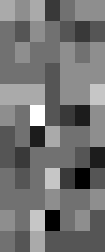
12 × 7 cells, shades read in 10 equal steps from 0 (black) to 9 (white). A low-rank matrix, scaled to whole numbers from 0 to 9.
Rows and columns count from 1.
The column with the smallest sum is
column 6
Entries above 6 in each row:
0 0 0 0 1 1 0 0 1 0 1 0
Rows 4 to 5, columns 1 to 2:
4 4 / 6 6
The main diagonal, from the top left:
6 3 4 3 5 1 5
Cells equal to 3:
17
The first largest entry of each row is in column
1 3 2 5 7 3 4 3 4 4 3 3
